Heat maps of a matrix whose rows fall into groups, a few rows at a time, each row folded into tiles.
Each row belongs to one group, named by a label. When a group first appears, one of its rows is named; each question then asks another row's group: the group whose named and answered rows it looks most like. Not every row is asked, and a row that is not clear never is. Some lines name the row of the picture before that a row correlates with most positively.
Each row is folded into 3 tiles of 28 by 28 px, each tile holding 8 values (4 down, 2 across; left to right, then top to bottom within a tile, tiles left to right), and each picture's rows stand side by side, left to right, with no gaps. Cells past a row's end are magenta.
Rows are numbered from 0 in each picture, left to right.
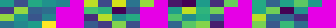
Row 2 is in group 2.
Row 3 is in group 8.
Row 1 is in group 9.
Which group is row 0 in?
8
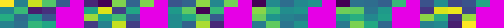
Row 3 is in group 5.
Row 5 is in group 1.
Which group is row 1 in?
2
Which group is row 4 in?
5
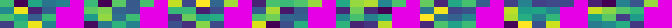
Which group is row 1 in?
9
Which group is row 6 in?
5
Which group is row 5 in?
8
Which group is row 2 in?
9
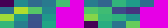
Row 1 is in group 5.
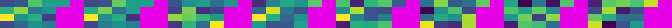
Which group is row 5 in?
1
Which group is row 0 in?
2
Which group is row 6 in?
9
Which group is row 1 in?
2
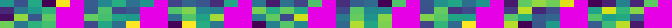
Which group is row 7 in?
2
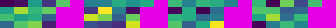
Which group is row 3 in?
9
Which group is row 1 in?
1
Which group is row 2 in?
8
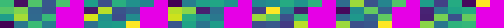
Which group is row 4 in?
1
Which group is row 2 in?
5
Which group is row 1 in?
8
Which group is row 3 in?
1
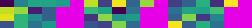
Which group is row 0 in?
5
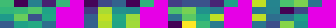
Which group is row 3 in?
8
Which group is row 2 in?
5
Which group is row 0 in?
9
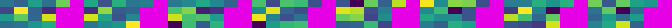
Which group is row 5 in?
8
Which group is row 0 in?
1
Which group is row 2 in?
5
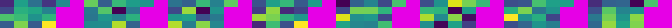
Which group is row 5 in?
2
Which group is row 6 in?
2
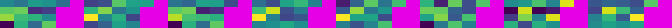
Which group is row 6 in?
1
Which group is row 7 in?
1
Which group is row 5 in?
9
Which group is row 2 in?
5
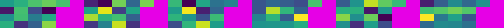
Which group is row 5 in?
2
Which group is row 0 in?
1
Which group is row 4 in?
2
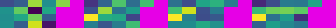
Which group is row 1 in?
2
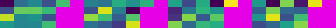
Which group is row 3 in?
9
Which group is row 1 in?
1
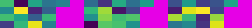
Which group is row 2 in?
1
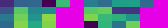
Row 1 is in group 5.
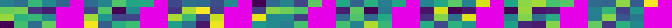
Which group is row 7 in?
9
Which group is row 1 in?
8
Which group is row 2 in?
1
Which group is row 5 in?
1
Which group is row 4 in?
8
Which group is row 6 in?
1
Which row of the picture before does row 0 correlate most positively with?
1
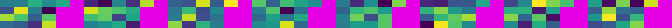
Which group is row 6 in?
2
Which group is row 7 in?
9
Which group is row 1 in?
9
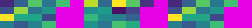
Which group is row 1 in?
8
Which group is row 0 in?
2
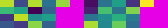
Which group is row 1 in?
2
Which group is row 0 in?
9
